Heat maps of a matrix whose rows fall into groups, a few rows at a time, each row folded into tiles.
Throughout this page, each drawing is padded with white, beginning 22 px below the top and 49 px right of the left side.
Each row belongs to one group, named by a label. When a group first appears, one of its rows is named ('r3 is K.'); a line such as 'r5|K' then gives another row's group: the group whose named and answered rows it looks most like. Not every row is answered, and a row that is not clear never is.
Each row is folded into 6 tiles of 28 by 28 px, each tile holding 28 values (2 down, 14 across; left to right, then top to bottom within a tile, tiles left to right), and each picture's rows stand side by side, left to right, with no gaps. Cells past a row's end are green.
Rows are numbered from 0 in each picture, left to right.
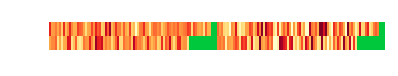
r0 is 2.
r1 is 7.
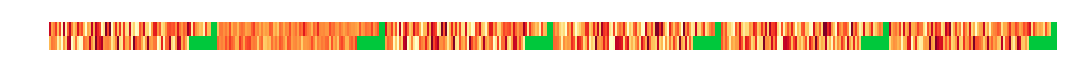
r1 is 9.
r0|2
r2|2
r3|7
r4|7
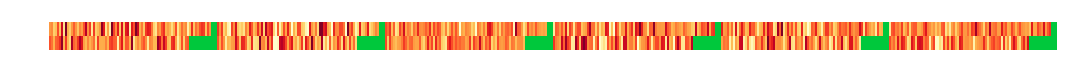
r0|9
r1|7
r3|9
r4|2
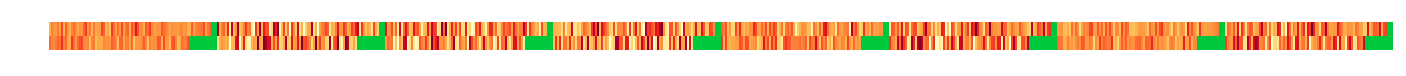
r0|9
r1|2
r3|7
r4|7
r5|9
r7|9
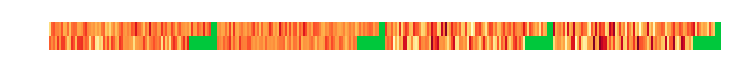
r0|9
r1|9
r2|2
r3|2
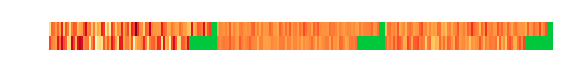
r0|9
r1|9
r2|9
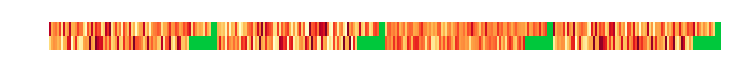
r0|2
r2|9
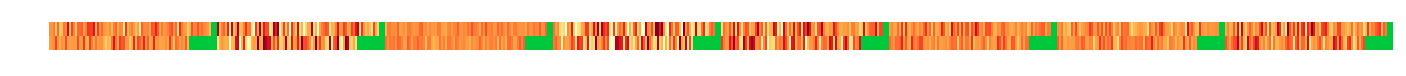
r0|7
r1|2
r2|9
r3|7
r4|9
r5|9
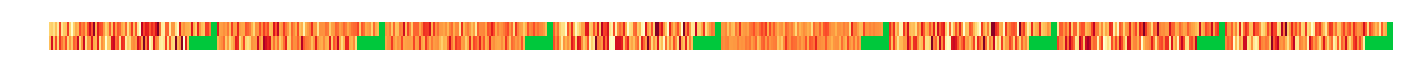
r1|2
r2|7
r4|7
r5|7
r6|9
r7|2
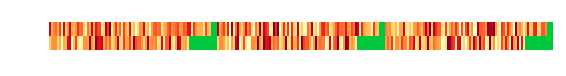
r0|2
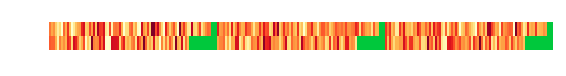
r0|7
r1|2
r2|7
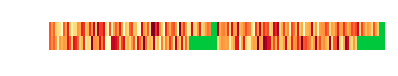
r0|7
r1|2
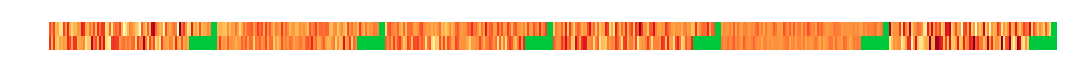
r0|7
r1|7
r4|9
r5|2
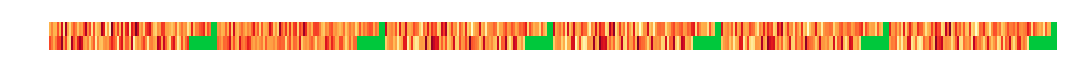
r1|9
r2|2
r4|2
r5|2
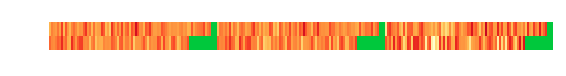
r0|9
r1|9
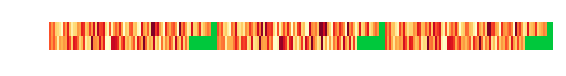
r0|7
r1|7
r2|7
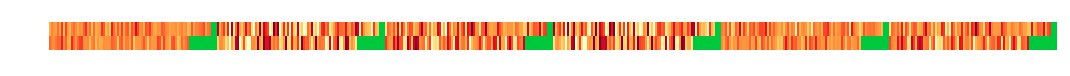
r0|9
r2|9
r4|7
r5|9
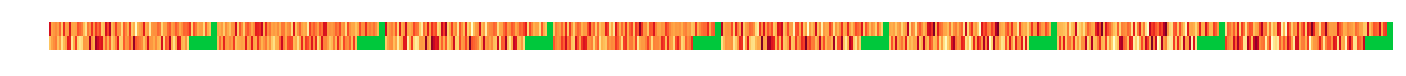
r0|2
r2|2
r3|9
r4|2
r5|7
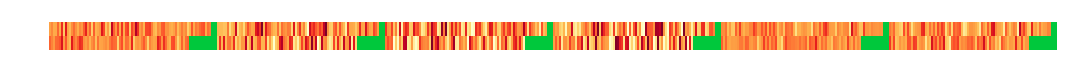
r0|9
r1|7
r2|2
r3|7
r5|7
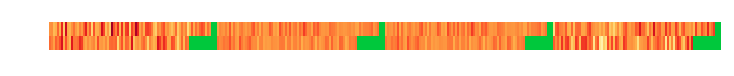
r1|9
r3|9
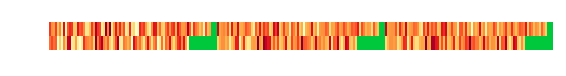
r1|2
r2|2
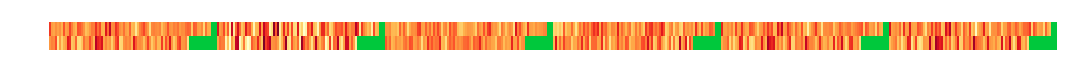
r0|2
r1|2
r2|7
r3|7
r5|2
